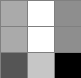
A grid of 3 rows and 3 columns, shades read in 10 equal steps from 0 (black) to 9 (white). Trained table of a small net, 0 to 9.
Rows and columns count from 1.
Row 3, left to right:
3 7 0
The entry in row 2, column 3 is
5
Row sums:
20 20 10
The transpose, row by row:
6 6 3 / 9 9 7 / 5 5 0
